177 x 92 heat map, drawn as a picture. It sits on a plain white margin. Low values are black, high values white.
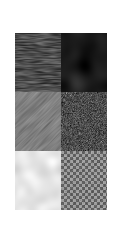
The table splits into 3 rows of 2 panels. Panel 1,1: low, streaked across. Panel 1,2: very low, smooth, faint in contrast. Panel 2,1: middling, slanting up to the right, faint in contrast. Panel 2,2: low, fine-grained. Panel 3,1: very high, smooth, faint in contrast. Panel 3,2: middling, checkered, strong in contrast.
